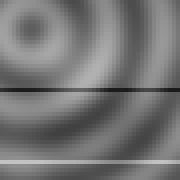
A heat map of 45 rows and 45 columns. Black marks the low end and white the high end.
Histogram: bell-shaped. Odd lines: rows 23 and 41. Rings: centred on the top left.
